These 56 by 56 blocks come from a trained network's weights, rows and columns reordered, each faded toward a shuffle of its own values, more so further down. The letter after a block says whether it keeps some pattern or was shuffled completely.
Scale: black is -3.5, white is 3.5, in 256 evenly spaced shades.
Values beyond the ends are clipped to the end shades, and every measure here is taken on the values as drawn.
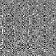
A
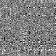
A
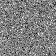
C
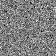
C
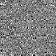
A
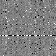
A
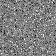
C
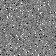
C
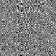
A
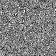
C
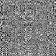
A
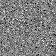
C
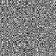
A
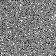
C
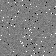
C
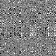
A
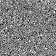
C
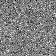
C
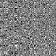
A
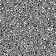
C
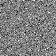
C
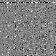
A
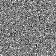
C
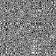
A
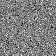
C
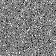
C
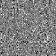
A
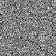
A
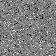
C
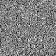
A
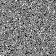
C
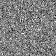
C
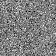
C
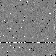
A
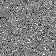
C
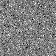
C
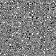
A
